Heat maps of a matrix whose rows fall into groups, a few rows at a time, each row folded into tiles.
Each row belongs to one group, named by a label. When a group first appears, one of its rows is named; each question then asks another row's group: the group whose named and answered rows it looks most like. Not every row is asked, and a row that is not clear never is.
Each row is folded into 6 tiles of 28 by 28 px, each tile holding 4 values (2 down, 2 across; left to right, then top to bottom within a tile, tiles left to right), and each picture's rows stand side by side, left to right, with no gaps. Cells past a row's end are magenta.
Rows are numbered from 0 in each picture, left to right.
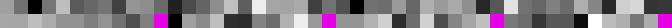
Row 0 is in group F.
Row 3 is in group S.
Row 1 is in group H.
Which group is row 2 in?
H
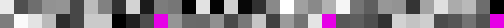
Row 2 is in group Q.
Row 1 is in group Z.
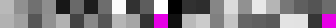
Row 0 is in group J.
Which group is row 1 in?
H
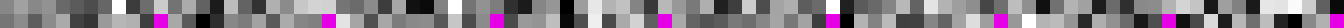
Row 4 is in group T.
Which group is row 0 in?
J
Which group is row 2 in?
Z
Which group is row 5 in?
H
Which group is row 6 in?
F
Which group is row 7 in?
Q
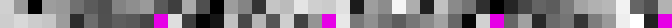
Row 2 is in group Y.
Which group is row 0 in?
F
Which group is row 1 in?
Z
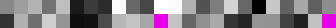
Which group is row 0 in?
J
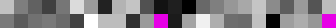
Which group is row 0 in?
S
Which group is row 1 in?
H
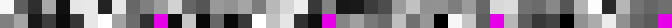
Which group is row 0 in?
S
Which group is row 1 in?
S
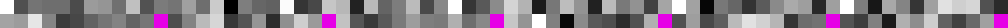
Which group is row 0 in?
F
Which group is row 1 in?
J
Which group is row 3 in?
F
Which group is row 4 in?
Q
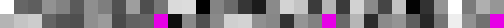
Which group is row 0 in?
F
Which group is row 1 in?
Q
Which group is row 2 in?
Z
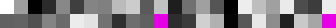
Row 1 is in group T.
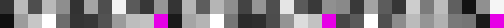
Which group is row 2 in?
T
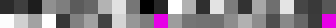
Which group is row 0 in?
H
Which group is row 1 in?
Q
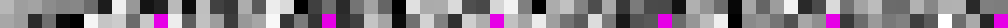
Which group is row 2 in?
T
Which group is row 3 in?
F
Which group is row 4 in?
T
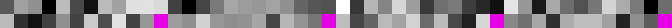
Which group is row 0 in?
Z
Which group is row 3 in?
Q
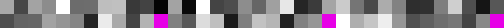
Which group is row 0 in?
Y
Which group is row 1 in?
T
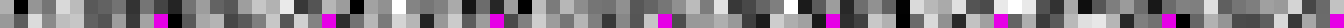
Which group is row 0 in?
Y
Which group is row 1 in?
T
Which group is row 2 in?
Y
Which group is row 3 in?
Y
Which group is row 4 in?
J
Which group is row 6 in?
Q
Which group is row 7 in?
T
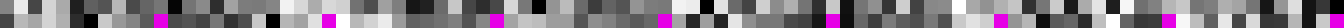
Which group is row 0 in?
J
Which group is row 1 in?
Z
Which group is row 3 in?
F
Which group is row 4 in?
Q
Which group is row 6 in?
S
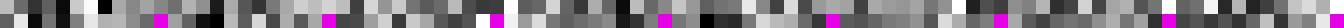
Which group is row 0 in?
S
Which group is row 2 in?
Y
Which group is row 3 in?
F
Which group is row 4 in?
S
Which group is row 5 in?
Y
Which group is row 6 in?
T
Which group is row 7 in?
Z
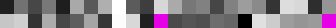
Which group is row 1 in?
S
